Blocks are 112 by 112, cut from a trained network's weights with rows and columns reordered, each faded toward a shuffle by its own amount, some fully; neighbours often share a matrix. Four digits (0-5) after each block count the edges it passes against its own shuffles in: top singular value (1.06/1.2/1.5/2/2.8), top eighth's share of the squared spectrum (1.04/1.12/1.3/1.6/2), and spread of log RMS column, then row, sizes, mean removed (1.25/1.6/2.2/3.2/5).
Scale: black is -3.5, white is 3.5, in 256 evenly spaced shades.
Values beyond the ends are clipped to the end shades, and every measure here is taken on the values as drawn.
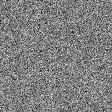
0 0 0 0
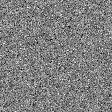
0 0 0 0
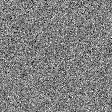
0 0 0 0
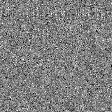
3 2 0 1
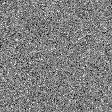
1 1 0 0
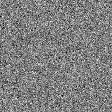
2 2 0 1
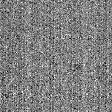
3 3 0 2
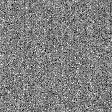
1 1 0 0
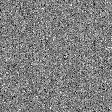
1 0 0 0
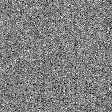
0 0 0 0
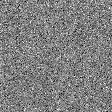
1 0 0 0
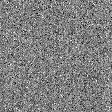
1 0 0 0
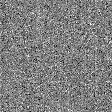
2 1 0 0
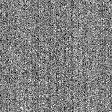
3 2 0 1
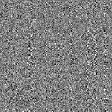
3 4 3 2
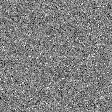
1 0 0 0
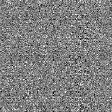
3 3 3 1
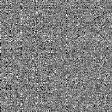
3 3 3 1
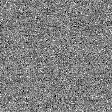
2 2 1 0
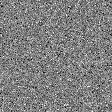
0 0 0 0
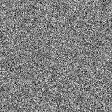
2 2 0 1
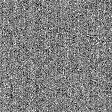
2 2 0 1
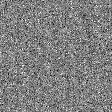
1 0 0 0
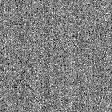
2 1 0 0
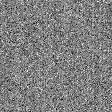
1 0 0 0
